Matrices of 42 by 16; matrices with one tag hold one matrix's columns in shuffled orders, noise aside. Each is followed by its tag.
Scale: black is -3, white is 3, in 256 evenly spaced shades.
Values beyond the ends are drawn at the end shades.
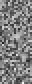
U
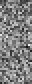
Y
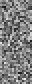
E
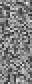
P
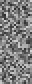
P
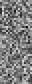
P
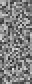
U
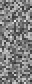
E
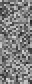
P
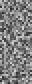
E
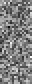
P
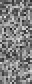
Y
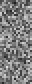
Y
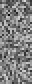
Y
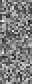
P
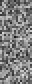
Y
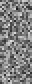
E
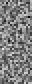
U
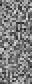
E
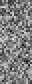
Y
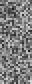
P
